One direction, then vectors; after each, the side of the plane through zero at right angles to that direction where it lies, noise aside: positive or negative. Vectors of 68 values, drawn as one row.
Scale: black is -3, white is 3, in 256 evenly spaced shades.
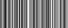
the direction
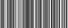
negative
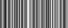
positive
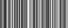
positive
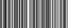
positive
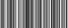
negative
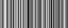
negative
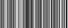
negative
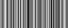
negative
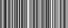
positive
